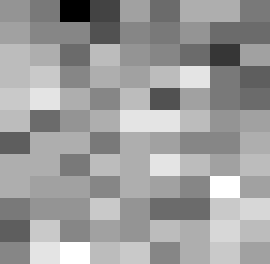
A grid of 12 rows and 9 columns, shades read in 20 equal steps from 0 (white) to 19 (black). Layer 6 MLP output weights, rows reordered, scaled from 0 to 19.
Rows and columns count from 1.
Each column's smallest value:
4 2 0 4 2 2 2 0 3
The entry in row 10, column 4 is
4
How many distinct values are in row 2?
6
